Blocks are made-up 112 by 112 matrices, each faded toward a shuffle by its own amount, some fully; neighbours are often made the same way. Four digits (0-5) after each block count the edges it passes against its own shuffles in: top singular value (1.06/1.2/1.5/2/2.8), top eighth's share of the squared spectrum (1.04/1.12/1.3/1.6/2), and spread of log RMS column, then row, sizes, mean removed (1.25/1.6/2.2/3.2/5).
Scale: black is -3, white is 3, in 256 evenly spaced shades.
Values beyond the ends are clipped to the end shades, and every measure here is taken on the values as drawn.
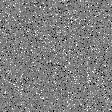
0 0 0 0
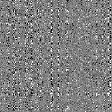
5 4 4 2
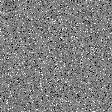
2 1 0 0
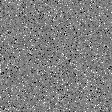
0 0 0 0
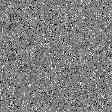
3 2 0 0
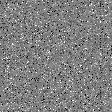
2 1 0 0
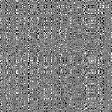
5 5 4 3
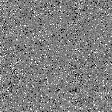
3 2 1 1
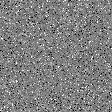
1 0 0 0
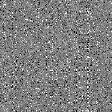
4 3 3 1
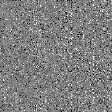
3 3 2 1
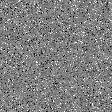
1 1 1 0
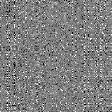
4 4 3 2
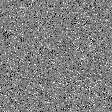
1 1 0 0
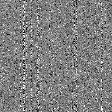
2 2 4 0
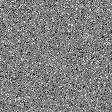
0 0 0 0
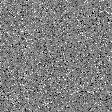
0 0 1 0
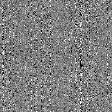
1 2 4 0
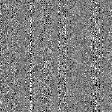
2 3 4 0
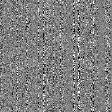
2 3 4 0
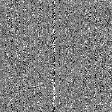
2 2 4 0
